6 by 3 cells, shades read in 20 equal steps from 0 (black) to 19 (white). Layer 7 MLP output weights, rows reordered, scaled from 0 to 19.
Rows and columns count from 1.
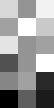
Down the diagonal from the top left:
16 19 12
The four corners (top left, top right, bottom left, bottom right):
16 18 0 2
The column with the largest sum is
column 2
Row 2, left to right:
12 19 15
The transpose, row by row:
16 12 17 6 10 0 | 11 19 11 11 12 7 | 18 15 12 19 3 2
